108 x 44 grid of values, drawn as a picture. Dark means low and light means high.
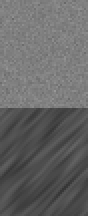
It is made of 2 by 1 panels. Panel 1,1: middling, fine-grained, faint in contrast. Panel 2,1: low, slanting up to the right, faint in contrast.
